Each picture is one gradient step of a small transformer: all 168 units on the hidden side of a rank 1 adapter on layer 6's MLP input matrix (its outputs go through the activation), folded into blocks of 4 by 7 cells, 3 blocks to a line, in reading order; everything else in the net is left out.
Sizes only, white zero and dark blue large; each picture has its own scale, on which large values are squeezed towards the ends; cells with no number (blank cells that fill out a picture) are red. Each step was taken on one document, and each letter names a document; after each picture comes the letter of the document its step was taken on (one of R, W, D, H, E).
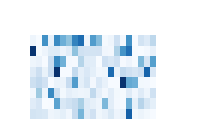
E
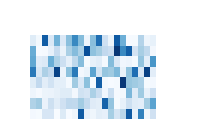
E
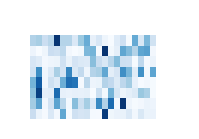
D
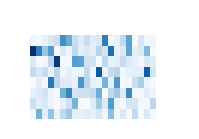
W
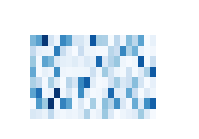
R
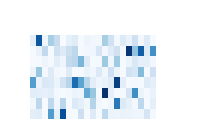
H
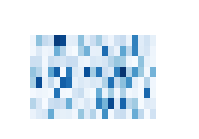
D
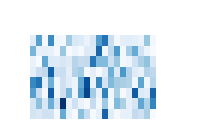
H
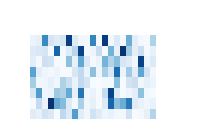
R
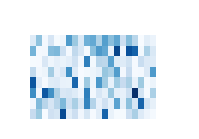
H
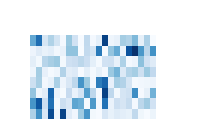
H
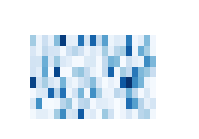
E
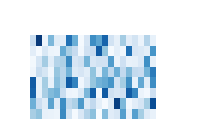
H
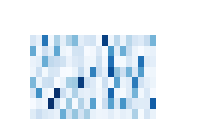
R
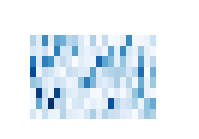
R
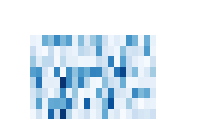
D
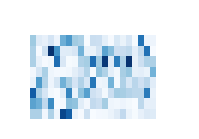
W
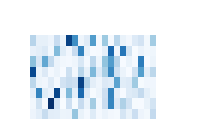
R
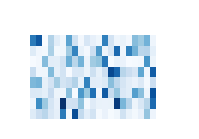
H
